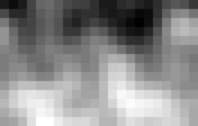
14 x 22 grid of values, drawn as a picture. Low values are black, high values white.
Lone odd cells: none. Roughest part: top right. Slope: up to the bottom.
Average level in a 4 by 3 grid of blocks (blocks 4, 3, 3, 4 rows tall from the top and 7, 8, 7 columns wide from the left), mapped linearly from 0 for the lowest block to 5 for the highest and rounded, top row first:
1 0 1 / 2 2 2 / 3 4 3 / 5 5 5
